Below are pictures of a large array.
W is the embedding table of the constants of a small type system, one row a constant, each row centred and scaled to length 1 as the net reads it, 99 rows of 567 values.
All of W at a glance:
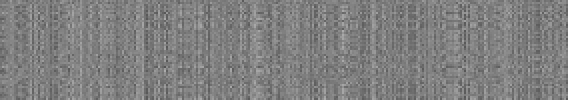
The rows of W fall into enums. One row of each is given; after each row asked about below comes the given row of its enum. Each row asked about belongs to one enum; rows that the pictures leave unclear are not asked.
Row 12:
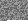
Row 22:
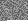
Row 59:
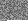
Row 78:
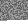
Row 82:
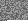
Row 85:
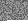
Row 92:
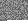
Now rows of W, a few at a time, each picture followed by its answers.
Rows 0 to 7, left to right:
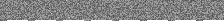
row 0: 92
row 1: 78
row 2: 78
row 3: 59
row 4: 12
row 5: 92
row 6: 85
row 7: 82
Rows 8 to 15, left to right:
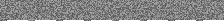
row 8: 82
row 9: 59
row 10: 82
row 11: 92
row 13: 12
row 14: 92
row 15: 82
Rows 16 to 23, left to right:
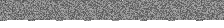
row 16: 85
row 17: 92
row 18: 22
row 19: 22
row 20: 78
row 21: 12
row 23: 82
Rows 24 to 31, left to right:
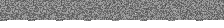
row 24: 82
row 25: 82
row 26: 82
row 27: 12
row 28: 78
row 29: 12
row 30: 22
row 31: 92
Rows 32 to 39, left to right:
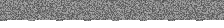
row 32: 92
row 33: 59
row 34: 82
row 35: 92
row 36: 22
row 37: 85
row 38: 92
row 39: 82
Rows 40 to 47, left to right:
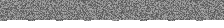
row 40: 12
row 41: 92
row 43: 22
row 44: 59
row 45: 82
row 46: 92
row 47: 22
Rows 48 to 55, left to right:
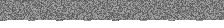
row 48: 85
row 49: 22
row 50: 82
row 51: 78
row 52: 82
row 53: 78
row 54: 59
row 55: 78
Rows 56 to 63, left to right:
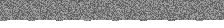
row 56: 22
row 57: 22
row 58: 85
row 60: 22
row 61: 92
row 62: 82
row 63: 78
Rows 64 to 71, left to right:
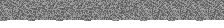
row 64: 22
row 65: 12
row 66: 12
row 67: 12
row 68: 59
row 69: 22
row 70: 22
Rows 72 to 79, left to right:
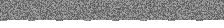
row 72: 78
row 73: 22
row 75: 59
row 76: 12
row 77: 59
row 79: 92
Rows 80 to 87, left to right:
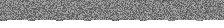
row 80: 92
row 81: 12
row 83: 12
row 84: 92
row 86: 22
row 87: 59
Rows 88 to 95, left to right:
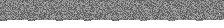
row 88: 92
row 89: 82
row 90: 92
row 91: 82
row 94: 22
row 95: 78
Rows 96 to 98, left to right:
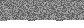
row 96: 22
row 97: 82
